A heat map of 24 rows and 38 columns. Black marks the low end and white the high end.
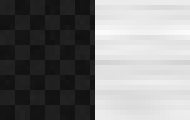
The table splits into one row of 2 panels. Panel 1,1: very low, checkered, faint in contrast. Panel 1,2: very high, streaked across, faint in contrast.
